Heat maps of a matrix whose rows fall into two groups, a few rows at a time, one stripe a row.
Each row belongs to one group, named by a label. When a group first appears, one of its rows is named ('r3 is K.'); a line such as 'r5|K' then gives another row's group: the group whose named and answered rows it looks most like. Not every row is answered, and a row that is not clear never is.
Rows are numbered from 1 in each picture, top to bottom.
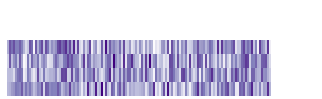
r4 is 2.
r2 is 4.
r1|2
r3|4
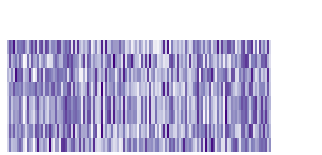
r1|2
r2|4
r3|2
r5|4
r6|4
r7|2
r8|4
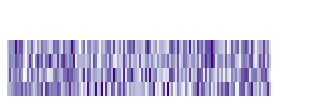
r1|4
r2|2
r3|4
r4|2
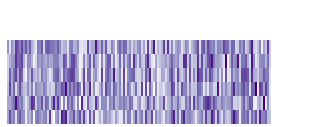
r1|2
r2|4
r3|4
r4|4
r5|2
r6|4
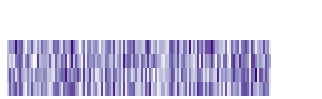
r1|4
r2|4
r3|4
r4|4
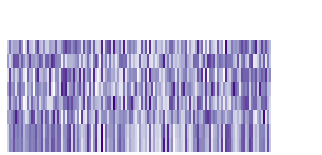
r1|4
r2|2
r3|4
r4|4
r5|4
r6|2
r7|2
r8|2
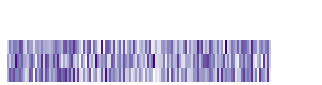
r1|4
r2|2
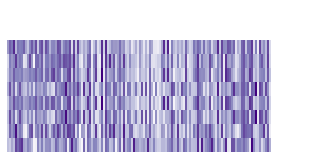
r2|2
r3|2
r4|4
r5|2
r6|4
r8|4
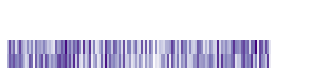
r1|4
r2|2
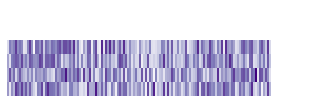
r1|2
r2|2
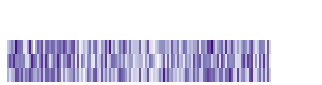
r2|2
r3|2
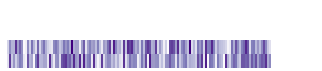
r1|4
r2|4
